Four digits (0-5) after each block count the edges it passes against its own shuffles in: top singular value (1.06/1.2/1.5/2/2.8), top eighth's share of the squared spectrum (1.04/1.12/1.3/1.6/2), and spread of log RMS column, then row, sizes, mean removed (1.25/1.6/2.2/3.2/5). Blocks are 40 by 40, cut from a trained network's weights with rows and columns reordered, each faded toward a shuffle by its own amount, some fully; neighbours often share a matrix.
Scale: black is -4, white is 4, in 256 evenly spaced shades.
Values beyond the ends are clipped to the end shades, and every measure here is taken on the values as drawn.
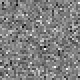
0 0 0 0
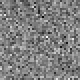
1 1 0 0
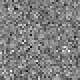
2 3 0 1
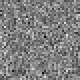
3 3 0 1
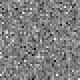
0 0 0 0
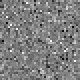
0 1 0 0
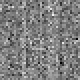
2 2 1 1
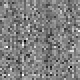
2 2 1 1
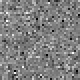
0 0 0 0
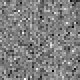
1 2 0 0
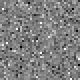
1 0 0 0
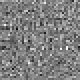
2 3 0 2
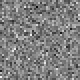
0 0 0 0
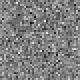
0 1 0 0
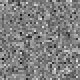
2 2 0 0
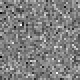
1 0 0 0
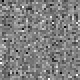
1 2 0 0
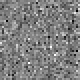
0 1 0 0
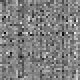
3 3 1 2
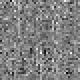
2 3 1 2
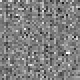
2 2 0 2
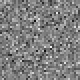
0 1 0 0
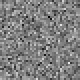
0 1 0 0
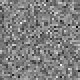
2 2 0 0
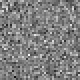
2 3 0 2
